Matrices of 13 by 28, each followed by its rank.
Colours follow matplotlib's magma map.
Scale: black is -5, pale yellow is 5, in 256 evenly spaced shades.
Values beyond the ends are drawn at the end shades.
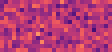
full rank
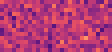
full rank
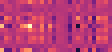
two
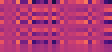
one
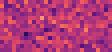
full rank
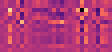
two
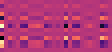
one
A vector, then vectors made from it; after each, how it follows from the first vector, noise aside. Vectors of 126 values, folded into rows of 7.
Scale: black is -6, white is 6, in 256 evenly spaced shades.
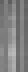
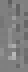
partly zeroed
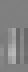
partly zeroed
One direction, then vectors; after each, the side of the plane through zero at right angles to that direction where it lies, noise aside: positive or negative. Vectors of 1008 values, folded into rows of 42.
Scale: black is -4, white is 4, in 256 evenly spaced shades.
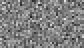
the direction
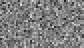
negative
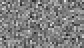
positive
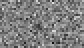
positive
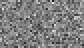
positive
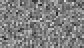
positive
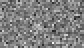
negative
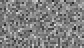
negative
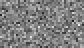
negative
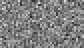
positive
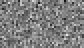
negative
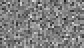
negative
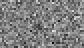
positive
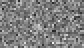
negative
